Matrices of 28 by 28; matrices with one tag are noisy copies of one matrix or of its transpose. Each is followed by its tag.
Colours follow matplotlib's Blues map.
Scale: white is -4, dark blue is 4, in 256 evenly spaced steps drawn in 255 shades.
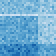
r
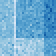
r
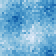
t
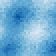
t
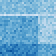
r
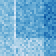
r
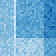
r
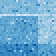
r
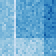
r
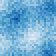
t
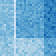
r
